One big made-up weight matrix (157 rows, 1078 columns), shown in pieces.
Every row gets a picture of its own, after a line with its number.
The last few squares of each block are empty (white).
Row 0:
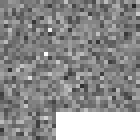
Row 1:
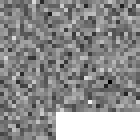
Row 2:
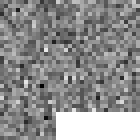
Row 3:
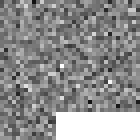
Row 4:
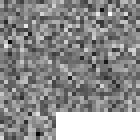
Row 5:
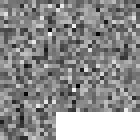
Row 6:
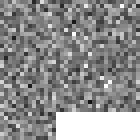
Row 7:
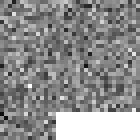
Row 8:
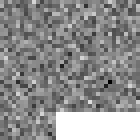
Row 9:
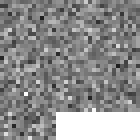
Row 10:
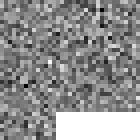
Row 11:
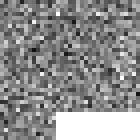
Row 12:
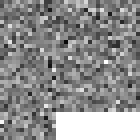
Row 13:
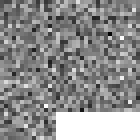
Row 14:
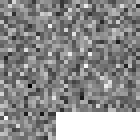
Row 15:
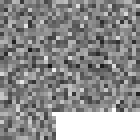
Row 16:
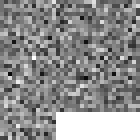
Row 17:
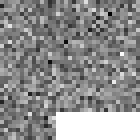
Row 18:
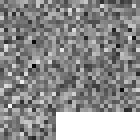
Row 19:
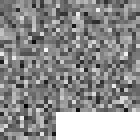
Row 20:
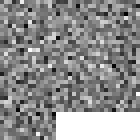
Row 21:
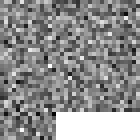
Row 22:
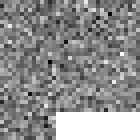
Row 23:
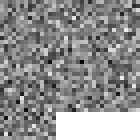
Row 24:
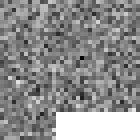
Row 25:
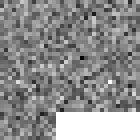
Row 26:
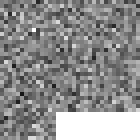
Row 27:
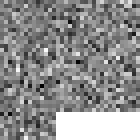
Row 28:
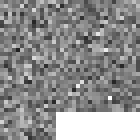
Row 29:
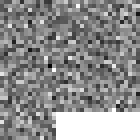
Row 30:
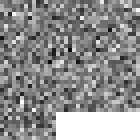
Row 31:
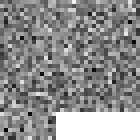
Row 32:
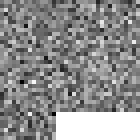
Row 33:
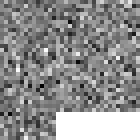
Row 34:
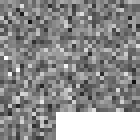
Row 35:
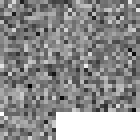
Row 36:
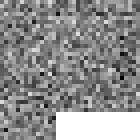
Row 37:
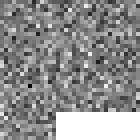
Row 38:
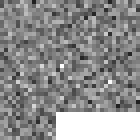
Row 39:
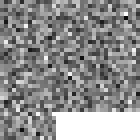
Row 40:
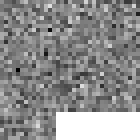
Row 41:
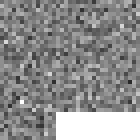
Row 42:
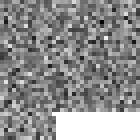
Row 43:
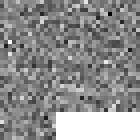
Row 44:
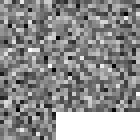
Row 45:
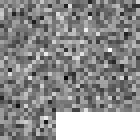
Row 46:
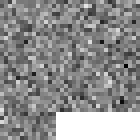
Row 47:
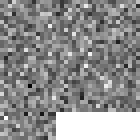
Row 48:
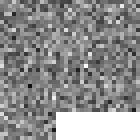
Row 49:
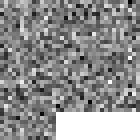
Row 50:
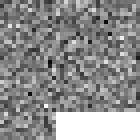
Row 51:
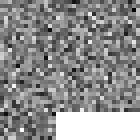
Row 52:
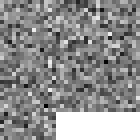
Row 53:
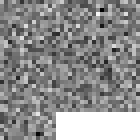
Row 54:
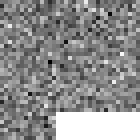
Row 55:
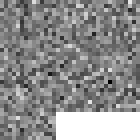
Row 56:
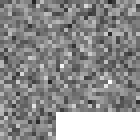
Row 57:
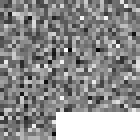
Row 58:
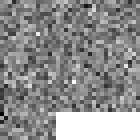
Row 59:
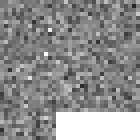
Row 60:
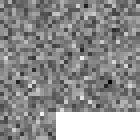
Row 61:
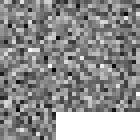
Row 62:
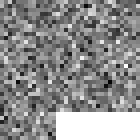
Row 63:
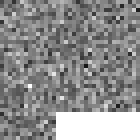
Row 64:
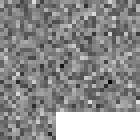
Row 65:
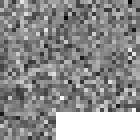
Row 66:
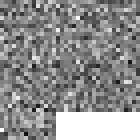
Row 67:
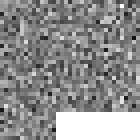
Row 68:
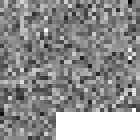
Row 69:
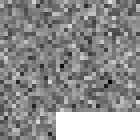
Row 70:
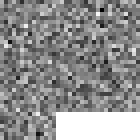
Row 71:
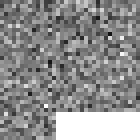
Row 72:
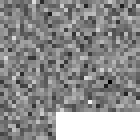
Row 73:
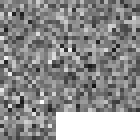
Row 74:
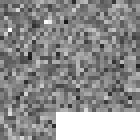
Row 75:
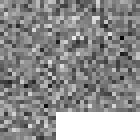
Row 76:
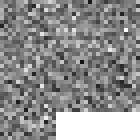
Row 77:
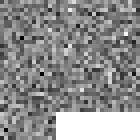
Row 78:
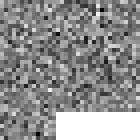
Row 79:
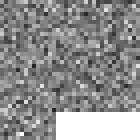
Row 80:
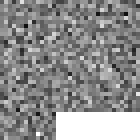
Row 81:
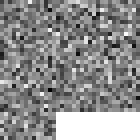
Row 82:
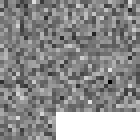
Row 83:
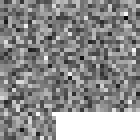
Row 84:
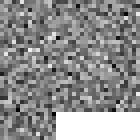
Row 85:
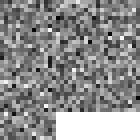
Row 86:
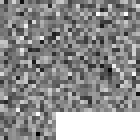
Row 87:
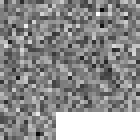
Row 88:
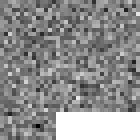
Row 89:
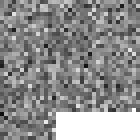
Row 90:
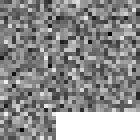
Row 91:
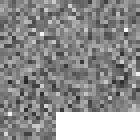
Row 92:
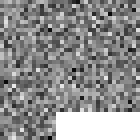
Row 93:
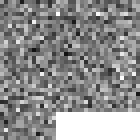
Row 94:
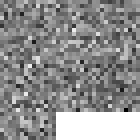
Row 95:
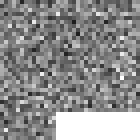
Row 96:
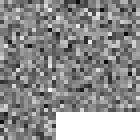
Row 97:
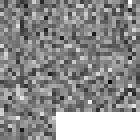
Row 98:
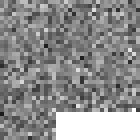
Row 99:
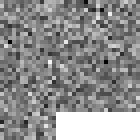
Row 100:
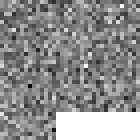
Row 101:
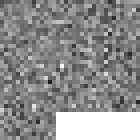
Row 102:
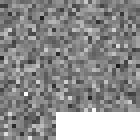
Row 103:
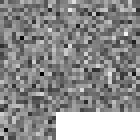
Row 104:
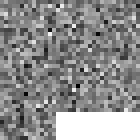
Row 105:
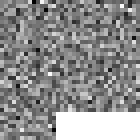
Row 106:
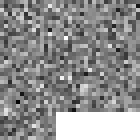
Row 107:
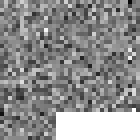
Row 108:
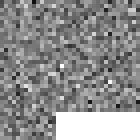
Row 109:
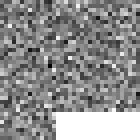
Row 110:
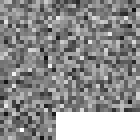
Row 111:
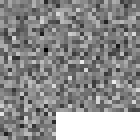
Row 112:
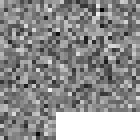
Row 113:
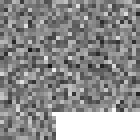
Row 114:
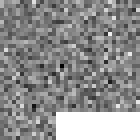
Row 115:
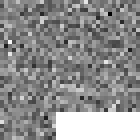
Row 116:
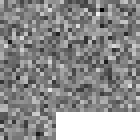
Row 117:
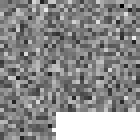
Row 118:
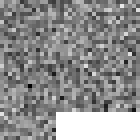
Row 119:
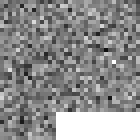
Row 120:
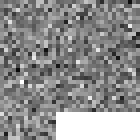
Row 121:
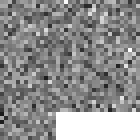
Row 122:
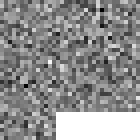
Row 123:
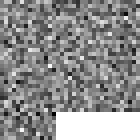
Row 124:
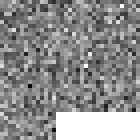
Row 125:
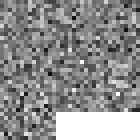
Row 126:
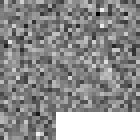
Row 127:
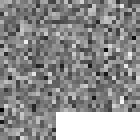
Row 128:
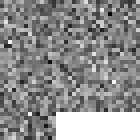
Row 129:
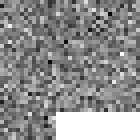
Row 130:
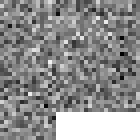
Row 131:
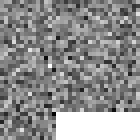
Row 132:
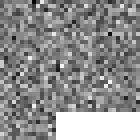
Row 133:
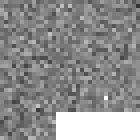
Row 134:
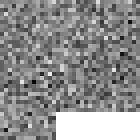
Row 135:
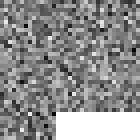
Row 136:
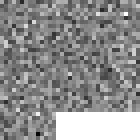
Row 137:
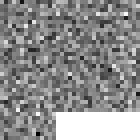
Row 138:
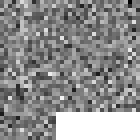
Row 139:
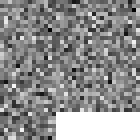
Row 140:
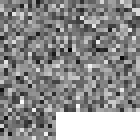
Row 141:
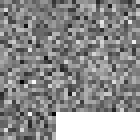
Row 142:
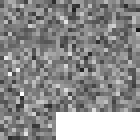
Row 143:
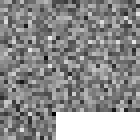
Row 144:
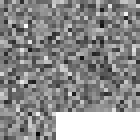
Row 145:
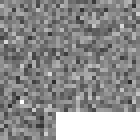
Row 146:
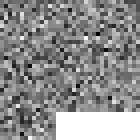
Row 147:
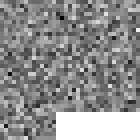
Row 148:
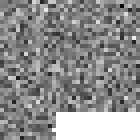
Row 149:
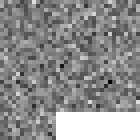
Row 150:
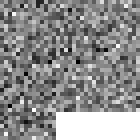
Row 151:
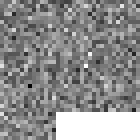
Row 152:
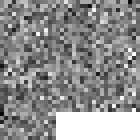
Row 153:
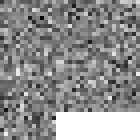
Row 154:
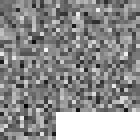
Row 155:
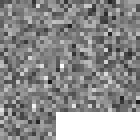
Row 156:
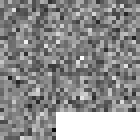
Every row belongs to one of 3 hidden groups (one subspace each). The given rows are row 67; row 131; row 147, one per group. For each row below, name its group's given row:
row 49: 67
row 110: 131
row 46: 67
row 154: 147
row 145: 147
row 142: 147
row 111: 147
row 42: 131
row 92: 131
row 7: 67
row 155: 67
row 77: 131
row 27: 147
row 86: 131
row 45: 147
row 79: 147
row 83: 131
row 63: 67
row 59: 147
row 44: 131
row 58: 67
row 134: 131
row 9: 147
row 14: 67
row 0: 147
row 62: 67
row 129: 131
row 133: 147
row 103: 131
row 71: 131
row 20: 131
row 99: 131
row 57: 147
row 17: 131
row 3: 67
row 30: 147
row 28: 147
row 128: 131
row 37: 67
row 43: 131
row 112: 131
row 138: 67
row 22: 131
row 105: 67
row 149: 67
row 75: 131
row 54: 131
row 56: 67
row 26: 147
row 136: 131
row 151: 67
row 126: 131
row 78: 131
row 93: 131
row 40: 147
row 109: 131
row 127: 67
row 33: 147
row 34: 147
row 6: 67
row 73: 147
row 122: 131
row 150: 147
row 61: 131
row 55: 67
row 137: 131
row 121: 67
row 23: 147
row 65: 67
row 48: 67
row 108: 67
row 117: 67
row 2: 147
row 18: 147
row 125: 147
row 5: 147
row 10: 131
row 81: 131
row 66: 147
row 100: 67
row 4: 131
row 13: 131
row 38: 67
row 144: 131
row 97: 67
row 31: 131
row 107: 67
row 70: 131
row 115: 131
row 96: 131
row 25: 67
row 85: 131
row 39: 131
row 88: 147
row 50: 131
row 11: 131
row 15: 131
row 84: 131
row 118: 67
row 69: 67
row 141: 131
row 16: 147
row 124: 67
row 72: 67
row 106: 147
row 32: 131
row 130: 131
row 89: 67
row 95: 131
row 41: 147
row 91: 147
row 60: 67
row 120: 147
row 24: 67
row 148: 67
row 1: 67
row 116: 131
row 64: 67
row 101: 67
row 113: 131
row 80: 131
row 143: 131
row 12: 131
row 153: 147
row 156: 67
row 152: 67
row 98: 67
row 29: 131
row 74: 147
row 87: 131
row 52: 131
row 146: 147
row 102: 147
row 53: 131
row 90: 131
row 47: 67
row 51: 131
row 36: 131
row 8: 67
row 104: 147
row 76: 147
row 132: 67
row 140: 147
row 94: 147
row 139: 131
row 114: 67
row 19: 147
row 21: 131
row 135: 131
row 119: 147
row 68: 67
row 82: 67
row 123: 131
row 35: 67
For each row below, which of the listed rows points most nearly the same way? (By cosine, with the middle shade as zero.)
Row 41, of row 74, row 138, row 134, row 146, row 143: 146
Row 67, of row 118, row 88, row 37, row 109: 118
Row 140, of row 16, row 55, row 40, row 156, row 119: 119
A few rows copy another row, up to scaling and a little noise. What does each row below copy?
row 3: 108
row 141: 32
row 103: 77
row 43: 115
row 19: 154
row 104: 5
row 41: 145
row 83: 39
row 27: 33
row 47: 14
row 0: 59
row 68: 107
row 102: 9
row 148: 117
